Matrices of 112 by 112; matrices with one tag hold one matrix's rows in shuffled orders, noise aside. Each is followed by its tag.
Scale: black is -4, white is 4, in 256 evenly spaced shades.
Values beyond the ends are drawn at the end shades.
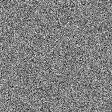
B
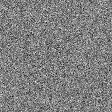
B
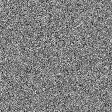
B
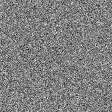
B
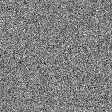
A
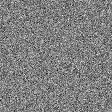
A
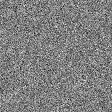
A
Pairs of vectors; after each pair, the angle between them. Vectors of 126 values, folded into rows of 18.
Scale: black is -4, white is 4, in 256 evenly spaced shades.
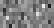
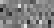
orthogonal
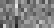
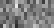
nearly parallel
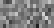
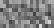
partly aligned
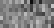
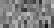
partly aligned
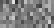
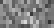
partly opposed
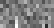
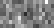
orthogonal
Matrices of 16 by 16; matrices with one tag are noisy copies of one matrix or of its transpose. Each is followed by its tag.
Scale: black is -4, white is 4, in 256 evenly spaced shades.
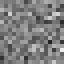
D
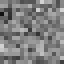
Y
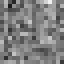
Y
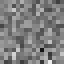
D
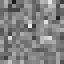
Y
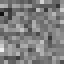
Y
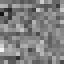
Y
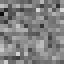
Y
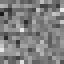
Y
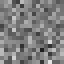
D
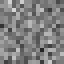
D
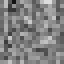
Y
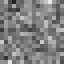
Y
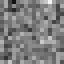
Y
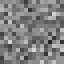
D
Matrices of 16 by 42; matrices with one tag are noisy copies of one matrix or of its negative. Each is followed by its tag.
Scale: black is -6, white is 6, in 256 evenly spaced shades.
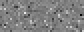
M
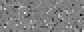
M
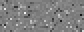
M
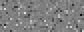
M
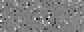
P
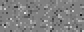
M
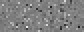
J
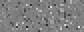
J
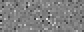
P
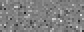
M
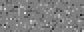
M
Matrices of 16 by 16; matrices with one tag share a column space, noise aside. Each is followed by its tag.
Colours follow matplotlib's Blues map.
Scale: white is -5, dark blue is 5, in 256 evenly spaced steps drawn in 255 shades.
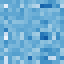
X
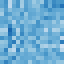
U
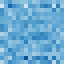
X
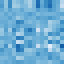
U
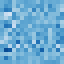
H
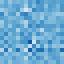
H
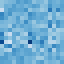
H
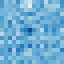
U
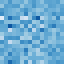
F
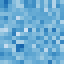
U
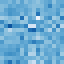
F
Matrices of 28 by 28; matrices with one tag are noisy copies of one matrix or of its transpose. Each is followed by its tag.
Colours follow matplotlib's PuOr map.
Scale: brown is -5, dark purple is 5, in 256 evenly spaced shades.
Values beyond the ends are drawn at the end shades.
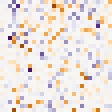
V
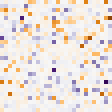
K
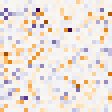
V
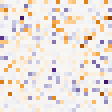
K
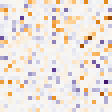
K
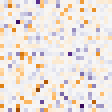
K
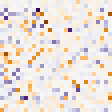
V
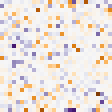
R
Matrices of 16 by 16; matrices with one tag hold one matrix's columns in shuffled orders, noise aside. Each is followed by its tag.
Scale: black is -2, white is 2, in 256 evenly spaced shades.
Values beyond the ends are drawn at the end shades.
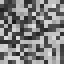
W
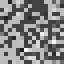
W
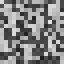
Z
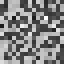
W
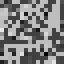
Z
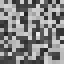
Z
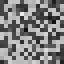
W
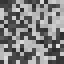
Z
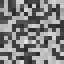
W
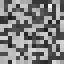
W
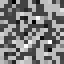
W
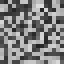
W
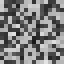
W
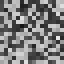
W
